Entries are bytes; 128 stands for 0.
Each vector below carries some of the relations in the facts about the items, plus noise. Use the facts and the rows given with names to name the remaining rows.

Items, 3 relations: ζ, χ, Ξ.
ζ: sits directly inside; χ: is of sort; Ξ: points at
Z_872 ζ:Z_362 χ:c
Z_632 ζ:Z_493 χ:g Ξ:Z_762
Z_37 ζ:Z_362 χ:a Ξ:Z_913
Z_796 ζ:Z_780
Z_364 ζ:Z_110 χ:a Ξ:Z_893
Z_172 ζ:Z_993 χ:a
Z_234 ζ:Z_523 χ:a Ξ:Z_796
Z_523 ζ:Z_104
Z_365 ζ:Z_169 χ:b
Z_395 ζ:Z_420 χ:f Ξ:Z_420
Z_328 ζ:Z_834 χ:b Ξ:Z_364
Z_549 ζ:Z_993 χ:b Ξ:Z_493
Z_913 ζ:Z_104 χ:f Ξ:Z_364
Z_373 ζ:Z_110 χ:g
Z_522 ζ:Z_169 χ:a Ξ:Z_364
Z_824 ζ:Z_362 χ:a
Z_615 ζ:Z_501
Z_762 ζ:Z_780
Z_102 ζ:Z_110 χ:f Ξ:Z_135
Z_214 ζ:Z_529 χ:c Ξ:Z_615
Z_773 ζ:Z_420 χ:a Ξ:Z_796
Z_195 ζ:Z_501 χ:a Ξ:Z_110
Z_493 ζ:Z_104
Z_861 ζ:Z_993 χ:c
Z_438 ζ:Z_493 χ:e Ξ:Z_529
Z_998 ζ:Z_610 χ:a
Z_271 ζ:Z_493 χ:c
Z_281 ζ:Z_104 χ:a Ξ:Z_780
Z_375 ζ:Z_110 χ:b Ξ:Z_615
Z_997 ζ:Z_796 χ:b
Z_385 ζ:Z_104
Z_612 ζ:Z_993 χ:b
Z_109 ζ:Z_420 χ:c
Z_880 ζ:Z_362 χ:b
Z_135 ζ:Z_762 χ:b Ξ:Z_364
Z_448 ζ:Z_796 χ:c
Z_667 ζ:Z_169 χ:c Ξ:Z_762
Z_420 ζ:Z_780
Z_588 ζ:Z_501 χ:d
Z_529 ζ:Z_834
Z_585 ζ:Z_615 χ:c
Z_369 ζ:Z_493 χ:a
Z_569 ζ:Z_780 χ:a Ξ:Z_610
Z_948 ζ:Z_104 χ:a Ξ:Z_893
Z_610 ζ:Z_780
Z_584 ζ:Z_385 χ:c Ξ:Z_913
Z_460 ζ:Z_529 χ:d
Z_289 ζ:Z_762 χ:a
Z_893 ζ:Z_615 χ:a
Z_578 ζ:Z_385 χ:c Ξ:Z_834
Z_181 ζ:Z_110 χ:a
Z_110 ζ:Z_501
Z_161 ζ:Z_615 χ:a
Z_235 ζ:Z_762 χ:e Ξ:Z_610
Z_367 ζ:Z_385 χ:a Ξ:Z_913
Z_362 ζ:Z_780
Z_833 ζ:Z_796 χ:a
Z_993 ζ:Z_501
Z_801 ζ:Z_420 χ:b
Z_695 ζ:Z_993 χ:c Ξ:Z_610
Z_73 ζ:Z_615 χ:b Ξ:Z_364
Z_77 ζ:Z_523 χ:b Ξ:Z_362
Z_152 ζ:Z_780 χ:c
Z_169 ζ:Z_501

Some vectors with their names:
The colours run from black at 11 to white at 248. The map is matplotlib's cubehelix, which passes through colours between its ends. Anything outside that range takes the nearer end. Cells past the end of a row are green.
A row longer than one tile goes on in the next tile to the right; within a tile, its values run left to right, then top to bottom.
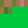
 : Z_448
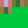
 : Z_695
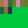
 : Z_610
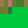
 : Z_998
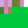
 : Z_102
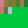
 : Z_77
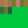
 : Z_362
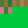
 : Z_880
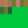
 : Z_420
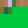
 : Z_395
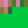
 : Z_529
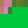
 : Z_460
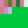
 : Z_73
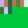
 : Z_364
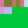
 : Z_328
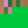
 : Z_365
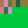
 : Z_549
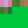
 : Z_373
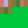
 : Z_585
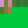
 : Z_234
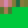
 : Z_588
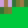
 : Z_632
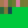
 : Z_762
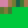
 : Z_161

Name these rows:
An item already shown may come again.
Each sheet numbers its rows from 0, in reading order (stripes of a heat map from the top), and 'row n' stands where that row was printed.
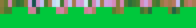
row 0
Z_773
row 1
Z_37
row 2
Z_584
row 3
Z_584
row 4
Z_281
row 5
Z_373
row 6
Z_395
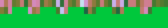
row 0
Z_578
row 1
Z_214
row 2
Z_948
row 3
Z_493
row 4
Z_438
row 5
Z_460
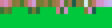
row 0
Z_501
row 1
Z_110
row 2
Z_375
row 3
Z_913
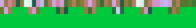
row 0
Z_522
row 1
Z_367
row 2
Z_615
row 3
Z_667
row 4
Z_893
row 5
Z_913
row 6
Z_369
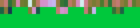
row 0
Z_610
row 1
Z_913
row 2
Z_135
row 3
Z_77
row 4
Z_780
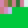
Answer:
Z_73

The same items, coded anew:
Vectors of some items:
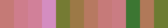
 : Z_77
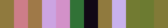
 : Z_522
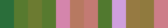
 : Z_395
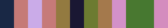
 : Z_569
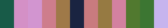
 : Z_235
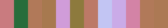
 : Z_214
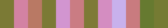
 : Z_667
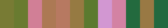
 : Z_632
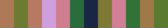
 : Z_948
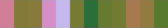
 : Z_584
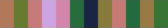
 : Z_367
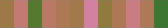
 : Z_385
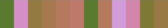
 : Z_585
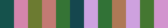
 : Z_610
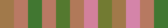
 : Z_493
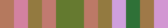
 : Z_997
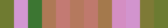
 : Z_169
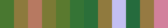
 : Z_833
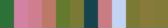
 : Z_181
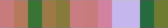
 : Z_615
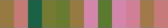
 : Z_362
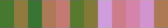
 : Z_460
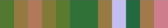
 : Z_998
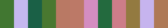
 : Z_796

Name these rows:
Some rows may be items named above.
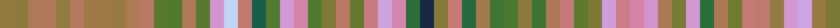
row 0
Z_271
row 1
Z_102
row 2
Z_367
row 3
Z_460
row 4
Z_110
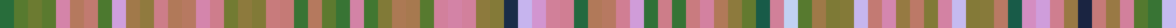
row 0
Z_395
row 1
Z_438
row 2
Z_588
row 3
Z_695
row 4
Z_195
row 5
Z_549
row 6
Z_235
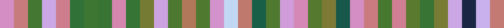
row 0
Z_135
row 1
Z_102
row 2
Z_773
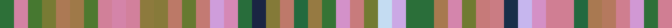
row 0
Z_588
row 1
Z_367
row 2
Z_328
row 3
Z_695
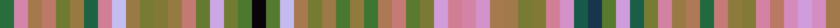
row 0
Z_373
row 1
Z_893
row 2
Z_460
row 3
Z_37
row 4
Z_529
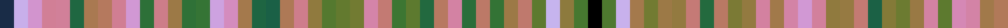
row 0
Z_695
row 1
Z_913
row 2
Z_369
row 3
Z_364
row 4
Z_834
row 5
Z_780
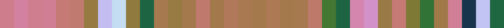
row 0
Z_375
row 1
Z_578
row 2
Z_234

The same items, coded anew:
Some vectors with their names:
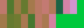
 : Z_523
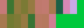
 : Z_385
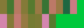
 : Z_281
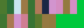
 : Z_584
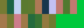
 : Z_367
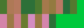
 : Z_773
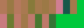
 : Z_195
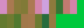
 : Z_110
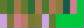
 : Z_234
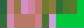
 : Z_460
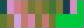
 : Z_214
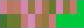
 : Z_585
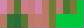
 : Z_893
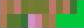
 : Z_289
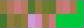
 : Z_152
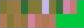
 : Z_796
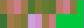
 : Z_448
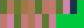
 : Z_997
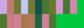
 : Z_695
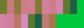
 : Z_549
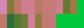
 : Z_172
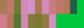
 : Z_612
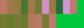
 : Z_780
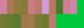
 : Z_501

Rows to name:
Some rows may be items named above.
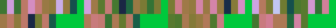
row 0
Z_73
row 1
Z_569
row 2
Z_529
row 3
Z_695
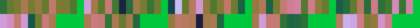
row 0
Z_77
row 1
Z_569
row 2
Z_328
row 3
Z_102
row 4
Z_632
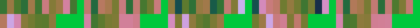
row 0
Z_395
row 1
Z_369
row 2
Z_438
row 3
Z_214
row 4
Z_369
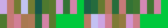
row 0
Z_695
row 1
Z_632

